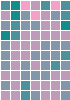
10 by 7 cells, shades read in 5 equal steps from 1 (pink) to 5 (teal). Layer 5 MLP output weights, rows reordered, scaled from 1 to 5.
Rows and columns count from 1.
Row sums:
21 20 22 19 18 20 20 17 18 18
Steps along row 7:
down up down up up down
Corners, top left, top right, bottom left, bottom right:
4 4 2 3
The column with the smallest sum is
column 4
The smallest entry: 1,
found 3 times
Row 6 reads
3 2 2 3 3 3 4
